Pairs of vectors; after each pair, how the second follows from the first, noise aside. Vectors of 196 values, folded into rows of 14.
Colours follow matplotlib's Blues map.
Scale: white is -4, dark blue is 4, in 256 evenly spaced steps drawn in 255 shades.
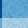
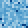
shuffled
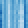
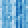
wrapped around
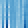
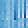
wrapped around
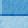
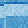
wrapped around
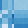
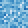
shuffled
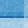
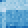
wrapped around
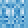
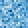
shuffled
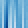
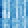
wrapped around
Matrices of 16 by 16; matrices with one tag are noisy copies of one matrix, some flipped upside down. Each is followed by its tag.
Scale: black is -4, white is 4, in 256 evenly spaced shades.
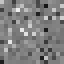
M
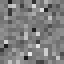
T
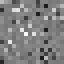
M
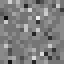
T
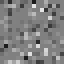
T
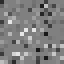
M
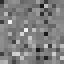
M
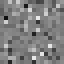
T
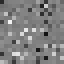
M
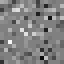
M
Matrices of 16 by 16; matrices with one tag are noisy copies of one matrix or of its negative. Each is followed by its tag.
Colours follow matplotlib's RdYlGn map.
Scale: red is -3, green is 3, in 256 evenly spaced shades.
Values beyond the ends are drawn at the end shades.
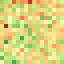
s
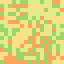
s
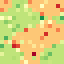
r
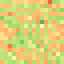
s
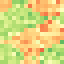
r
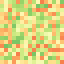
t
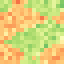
r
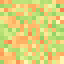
s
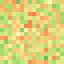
t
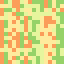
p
